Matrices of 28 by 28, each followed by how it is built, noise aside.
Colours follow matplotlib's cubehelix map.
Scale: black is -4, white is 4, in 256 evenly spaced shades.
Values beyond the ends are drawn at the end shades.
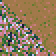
lower triangular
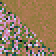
lower triangular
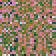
low rank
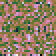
low rank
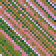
Toeplitz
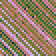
Toeplitz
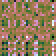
low rank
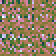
low rank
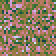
low rank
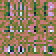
low rank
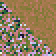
lower triangular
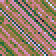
Toeplitz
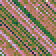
Toeplitz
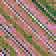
Toeplitz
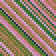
Toeplitz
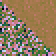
lower triangular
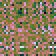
low rank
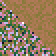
lower triangular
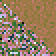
lower triangular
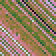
Toeplitz
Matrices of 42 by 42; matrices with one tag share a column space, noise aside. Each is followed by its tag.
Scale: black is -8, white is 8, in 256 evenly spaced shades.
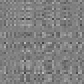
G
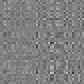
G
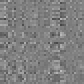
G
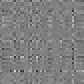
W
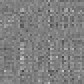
W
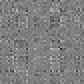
W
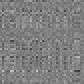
W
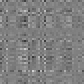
W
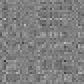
G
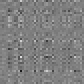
W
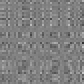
G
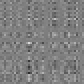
G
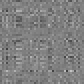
W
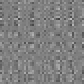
G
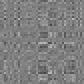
G
